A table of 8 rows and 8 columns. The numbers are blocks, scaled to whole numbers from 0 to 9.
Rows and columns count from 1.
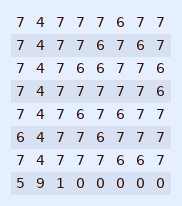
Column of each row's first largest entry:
1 1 1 1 1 3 1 2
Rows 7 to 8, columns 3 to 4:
7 7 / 1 0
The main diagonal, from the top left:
7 4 7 7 7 7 6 0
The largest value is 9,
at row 8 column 2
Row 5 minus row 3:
0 0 0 0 1 -1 0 1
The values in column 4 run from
0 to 7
